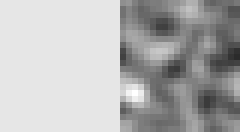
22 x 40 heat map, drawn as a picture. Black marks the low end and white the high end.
It is made of 1 by 2 panels. Panel 1,1: very high, flat. Panel 1,2: middling, blotchy, strong in contrast.
